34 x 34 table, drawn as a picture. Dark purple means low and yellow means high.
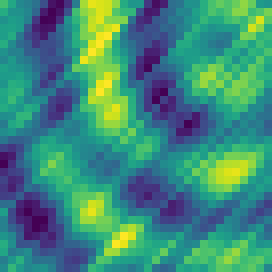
Rings: centred on the top right. Stripes: upright, repeating 2 times. Ninth with the lowest average: bottom left.
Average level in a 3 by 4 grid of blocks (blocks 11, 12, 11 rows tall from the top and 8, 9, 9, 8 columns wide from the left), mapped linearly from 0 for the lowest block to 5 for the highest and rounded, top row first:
1 5 1 5 | 2 4 1 4 | 0 4 2 3
